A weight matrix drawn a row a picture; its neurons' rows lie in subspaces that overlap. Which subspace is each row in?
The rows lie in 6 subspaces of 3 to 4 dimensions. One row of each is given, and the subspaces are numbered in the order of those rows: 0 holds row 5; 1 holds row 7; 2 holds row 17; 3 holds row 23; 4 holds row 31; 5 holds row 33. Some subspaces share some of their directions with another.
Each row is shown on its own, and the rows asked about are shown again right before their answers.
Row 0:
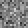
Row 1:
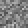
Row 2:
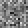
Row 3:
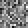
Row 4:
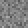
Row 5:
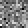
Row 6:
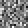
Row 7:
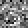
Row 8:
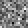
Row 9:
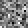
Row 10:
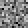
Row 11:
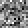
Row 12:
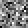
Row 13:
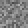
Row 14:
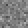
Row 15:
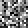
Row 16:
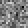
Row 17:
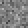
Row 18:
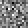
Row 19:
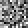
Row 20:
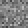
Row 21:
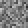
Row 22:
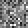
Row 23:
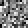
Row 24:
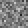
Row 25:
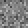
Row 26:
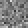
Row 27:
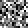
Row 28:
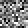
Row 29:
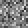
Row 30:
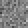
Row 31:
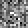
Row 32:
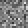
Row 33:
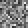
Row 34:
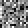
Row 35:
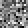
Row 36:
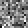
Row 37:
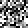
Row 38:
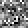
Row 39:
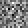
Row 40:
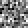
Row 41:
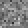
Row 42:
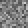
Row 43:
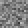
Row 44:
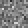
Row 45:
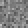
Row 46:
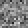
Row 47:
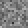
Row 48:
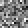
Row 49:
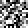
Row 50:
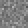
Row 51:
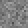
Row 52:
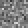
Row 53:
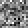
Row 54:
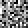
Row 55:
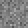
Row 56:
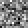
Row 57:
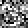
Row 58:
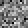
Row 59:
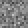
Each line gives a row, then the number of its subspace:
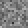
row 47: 0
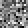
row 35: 0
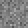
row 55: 5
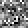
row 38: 0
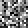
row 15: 4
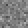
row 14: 3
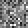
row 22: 5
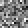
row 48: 3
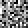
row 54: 4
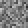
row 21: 5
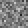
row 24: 0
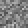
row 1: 1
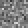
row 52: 4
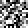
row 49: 1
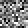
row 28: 0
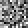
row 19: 4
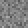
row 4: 3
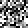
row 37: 0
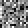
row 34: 3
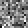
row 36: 3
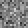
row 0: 5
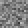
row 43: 0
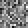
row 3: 5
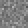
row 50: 4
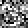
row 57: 1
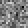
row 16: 2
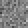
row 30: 3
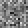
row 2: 4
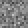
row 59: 1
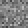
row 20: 4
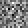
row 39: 1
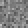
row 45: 3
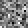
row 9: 0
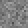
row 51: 2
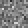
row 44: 4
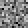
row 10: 4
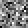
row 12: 2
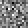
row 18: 1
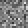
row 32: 5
